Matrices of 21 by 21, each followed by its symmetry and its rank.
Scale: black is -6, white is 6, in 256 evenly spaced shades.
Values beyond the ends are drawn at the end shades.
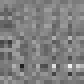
neither, rank three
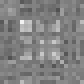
symmetric, rank three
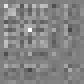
symmetric, rank three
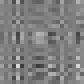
neither, rank two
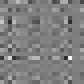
neither, rank two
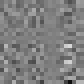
neither, rank three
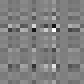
neither, rank one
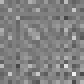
symmetric, rank three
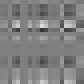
neither, rank one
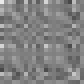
symmetric, rank two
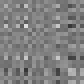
symmetric, rank two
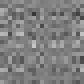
neither, rank three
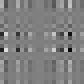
neither, rank one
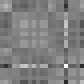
symmetric, rank two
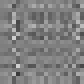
neither, rank two
